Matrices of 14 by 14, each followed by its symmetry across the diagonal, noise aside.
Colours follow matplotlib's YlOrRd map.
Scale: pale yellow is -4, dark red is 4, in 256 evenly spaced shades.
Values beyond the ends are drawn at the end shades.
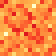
symmetric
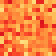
antisymmetric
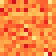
neither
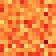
antisymmetric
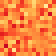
antisymmetric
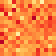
antisymmetric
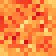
symmetric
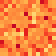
symmetric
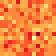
antisymmetric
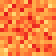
symmetric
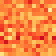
neither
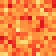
antisymmetric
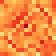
symmetric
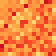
symmetric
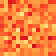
neither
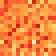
neither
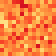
antisymmetric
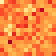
symmetric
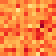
neither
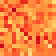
neither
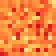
antisymmetric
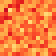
symmetric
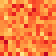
neither
